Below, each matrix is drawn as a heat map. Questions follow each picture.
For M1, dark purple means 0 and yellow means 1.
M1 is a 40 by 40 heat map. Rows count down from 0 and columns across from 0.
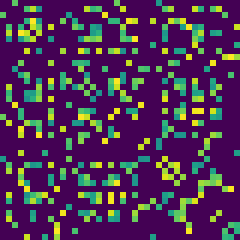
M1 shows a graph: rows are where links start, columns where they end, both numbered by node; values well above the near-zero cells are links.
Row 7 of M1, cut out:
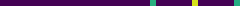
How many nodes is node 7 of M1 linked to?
3
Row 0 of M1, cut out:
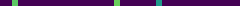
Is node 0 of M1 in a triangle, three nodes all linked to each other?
no
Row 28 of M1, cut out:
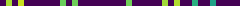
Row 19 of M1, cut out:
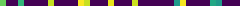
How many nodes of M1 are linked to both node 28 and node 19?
3
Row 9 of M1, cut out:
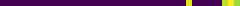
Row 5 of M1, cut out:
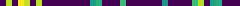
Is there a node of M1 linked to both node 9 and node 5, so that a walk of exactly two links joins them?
no
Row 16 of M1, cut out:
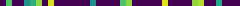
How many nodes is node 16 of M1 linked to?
12
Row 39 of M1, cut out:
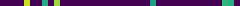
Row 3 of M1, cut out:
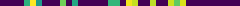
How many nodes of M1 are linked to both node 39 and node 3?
2
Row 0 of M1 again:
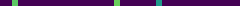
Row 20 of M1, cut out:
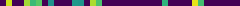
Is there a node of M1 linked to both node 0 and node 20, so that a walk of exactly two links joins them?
no
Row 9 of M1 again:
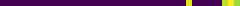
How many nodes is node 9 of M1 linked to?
4
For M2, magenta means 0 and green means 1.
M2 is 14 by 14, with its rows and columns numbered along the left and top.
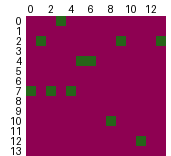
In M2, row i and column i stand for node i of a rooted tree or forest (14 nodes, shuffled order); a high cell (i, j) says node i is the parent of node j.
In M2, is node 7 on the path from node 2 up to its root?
yes
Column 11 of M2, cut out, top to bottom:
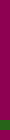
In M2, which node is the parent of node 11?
12
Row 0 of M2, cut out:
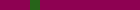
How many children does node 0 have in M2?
1
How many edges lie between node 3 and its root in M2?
2
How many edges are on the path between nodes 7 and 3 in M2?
2
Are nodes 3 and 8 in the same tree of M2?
no
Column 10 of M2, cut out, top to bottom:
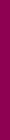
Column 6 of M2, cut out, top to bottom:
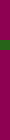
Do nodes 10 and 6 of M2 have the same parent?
no
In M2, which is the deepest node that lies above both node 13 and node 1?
2
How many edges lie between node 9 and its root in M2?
2
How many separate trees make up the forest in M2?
3
